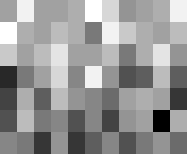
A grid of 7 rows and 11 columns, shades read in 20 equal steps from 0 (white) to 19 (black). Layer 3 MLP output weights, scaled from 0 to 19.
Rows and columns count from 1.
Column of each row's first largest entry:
8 6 8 1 11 10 3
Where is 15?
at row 5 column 11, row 7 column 3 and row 7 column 5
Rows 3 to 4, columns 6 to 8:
7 5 10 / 1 8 13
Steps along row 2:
up up down up up down up up up down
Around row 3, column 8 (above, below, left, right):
4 13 5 6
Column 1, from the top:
7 0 4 16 14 13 9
